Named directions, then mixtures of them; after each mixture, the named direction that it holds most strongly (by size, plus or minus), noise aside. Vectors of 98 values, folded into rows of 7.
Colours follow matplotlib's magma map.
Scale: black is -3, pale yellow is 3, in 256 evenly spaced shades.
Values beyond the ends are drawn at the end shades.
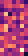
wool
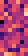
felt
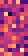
wool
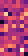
wool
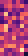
wool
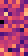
felt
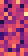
felt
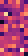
wool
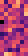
felt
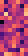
felt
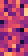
felt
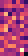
wool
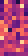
felt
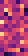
felt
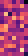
wool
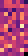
wool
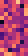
felt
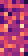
wool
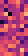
felt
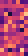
wool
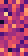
felt
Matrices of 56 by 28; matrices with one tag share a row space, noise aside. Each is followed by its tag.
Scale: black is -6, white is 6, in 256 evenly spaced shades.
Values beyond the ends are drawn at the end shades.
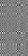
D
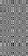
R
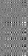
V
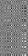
V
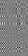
D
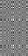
R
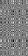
R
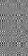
D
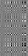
V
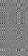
D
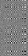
V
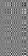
V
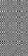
D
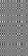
D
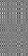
D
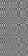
D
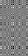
R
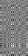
R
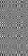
D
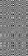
R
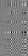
V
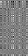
R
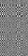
D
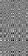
R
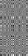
R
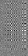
V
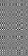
D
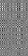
D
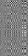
V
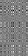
R
